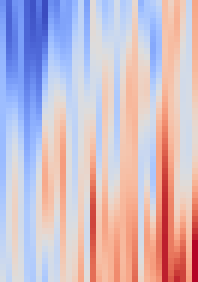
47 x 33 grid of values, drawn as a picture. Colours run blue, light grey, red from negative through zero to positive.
The field climbs toward the bottom right. The ninth with the highest average is the bottom right. The top left is the ninth with the lowest average. The grain runs up and down.
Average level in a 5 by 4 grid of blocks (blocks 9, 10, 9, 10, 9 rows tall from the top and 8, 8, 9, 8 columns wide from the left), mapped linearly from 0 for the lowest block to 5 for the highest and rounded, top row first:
0 1 2 3 / 1 2 3 3 / 2 3 3 3 / 2 3 3 4 / 2 3 4 5
